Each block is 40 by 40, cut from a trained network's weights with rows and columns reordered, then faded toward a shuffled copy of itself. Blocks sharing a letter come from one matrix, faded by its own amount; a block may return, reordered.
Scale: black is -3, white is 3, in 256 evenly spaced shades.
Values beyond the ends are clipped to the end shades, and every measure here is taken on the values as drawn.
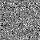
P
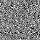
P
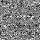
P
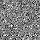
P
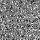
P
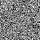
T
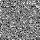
P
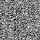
P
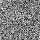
T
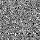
P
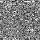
P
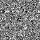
P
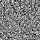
T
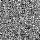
T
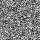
T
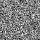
T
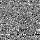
P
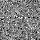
P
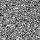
P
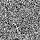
T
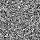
T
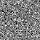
P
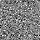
P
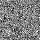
T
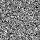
T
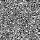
T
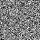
T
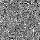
P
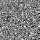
P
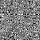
P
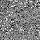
P
